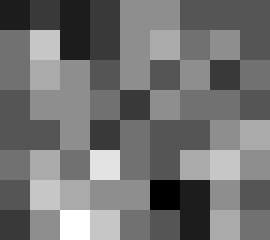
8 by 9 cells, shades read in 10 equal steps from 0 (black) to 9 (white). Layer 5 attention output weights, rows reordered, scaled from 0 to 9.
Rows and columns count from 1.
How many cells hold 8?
1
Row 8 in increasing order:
1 2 3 4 4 5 6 7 9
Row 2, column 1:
4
